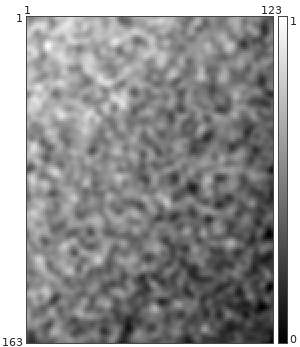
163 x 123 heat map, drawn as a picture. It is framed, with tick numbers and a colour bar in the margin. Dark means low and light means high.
The texture is blotchy. The halves do not mirror each other. The bottom right is the ninth with the lowest average. There is an overall slope up to the top left. The ninth with the highest average is the top left. No lone cell stands out from its neighbours.
